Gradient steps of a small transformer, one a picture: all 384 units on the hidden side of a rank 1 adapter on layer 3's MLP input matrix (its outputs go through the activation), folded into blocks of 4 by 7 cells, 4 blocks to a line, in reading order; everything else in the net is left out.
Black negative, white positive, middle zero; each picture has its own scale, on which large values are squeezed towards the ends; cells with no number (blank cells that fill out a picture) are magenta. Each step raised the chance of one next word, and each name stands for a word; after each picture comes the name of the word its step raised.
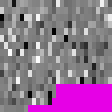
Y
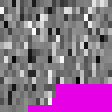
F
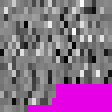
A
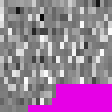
A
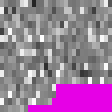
Y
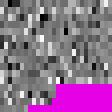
Y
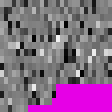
A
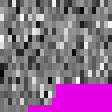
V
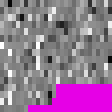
Y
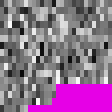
V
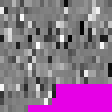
F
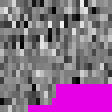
F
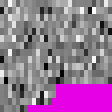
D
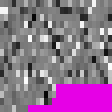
A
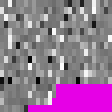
F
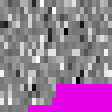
Y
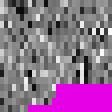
A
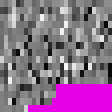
D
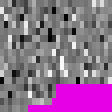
F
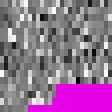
Y
